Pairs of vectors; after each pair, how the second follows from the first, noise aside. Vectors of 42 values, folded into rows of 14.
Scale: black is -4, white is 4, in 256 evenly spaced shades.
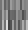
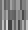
copied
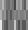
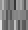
copied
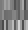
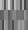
reversed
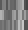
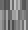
shuffled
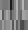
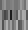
shuffled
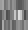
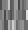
shuffled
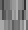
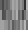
copied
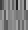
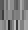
shuffled
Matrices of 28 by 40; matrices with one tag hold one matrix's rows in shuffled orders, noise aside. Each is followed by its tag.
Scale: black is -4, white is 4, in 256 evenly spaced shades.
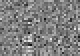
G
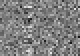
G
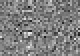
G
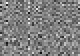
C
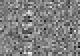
G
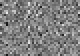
C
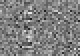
G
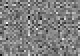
C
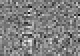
G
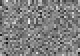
C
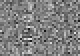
G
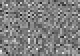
C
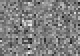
G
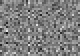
C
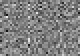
C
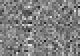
G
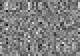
C
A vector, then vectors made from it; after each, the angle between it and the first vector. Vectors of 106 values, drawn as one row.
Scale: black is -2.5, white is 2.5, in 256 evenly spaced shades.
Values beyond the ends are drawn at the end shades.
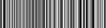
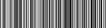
orthogonal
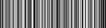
partly opposed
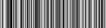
partly opposed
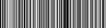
orthogonal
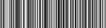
orthogonal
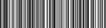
partly aligned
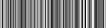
nearly opposite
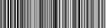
orthogonal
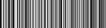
orthogonal
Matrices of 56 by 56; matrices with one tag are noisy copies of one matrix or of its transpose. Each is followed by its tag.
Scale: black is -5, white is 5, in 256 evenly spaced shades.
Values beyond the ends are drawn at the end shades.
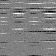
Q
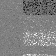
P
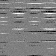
Q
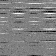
Q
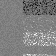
P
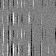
Q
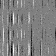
Q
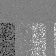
P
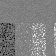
P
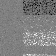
P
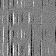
Q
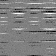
Q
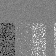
P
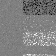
P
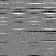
Q
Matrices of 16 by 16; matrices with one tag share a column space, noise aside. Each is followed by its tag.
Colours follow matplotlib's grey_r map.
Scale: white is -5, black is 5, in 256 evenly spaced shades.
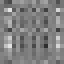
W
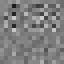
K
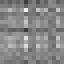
W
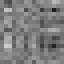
W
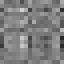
W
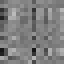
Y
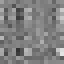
Y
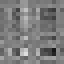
Y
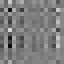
W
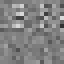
K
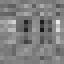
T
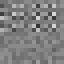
K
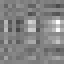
T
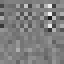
K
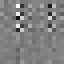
K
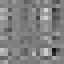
Y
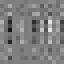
T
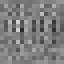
T
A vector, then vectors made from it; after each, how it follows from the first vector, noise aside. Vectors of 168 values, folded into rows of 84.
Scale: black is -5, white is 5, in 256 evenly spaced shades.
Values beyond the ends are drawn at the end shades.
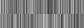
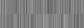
shrunk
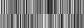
scaled up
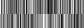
scaled up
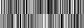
scaled up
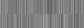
shrunk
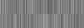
shrunk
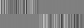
partly zeroed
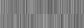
shrunk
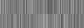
shrunk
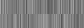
shrunk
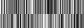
scaled up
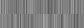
shrunk
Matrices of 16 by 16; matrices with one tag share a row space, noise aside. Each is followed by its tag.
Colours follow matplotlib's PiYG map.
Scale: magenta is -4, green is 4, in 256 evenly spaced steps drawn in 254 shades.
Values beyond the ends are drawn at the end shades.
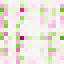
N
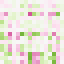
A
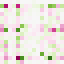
N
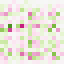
A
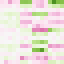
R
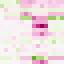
R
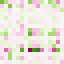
A
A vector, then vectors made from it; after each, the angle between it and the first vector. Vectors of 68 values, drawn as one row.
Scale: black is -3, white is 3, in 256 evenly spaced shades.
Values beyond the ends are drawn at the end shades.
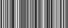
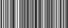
nearly parallel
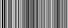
partly opposed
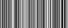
nearly opposite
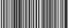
orthogonal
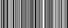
partly aligned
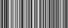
orthogonal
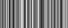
orthogonal
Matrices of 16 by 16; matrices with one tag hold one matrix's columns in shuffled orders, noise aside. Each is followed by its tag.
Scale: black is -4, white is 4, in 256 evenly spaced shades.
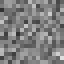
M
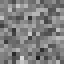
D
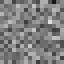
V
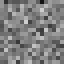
V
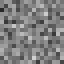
M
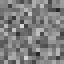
M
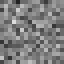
V
